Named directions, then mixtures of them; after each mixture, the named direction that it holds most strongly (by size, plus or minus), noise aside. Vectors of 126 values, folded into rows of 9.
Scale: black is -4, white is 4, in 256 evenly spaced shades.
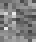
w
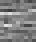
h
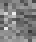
w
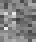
w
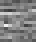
h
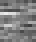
h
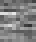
h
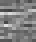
h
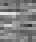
h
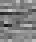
h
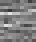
h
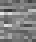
h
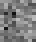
w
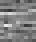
h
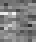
w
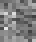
w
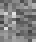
w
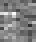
w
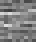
h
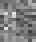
w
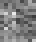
w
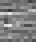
h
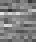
h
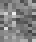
w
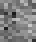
w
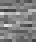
h
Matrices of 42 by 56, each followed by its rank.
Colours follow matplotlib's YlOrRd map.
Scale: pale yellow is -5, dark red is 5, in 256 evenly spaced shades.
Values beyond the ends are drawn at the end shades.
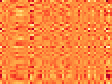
three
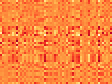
three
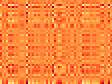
two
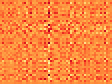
three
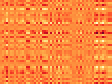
two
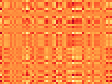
two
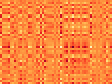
two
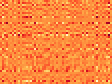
three
